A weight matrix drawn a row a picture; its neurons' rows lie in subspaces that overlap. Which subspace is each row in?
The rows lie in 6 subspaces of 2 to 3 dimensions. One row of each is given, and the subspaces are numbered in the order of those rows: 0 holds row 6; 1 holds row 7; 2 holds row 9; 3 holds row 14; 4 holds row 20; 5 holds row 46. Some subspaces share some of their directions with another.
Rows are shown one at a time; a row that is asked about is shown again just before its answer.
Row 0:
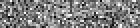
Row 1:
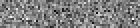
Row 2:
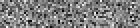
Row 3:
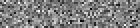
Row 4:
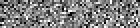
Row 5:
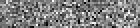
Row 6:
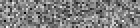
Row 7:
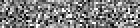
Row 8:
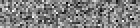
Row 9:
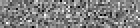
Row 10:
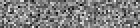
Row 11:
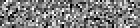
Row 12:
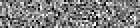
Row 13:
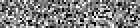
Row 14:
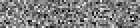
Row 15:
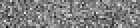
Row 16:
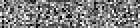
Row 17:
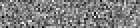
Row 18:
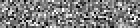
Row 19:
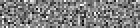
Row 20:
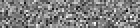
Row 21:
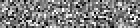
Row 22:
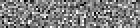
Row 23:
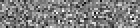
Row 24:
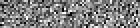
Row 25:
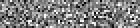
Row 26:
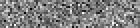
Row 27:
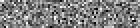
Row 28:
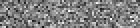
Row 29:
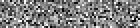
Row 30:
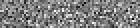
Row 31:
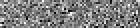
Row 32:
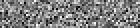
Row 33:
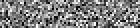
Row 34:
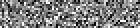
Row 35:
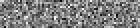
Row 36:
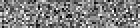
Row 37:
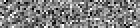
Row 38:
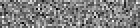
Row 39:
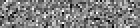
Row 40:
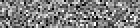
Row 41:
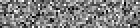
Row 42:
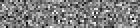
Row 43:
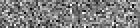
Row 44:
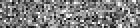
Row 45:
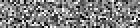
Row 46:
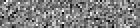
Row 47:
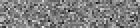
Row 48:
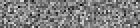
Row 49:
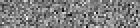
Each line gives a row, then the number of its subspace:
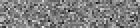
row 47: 3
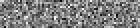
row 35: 2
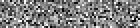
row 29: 5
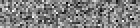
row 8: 0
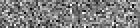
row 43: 0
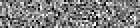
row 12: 4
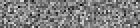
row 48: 1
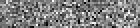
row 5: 0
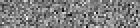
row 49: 3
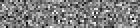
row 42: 2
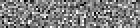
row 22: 1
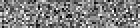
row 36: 1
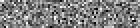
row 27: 2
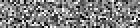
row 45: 5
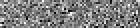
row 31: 3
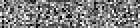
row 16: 1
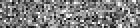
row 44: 0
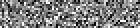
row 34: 4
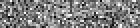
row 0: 0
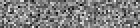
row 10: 1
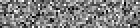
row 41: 1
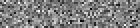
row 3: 5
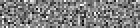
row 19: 1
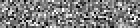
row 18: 5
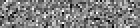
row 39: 5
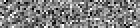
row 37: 5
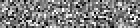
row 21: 5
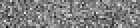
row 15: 0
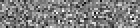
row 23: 2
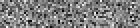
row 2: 0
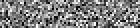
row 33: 4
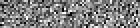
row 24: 3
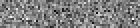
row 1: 4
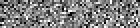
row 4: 3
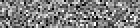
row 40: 4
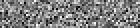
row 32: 4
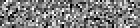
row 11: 5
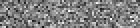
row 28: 3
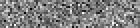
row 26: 0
